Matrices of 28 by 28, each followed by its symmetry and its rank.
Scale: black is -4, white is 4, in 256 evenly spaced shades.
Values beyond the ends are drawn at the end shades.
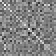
symmetric, rank five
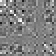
symmetric, rank five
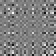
symmetric, rank two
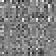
neither, rank five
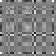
symmetric, rank two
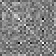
symmetric, rank five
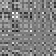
symmetric, rank two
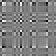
symmetric, rank one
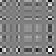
symmetric, rank one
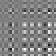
symmetric, rank one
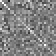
symmetric, rank five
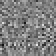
neither, rank five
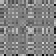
symmetric, rank two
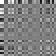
symmetric, rank one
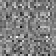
neither, rank five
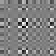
symmetric, rank one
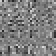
neither, rank five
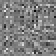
neither, rank five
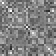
symmetric, rank five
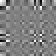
symmetric, rank two
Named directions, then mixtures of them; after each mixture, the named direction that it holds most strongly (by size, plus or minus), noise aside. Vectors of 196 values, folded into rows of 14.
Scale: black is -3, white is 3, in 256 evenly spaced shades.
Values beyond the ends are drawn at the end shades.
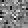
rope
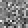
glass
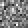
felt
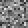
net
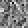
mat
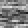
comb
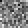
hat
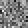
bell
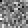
hat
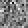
mat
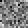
hat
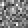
felt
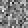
mat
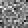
hat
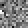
bell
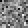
net
